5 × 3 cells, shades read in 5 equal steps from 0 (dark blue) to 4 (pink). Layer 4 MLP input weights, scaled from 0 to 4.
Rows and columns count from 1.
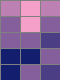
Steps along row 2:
up down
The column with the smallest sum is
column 1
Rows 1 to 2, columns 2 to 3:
4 3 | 4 2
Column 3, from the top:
3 2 1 2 1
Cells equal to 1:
2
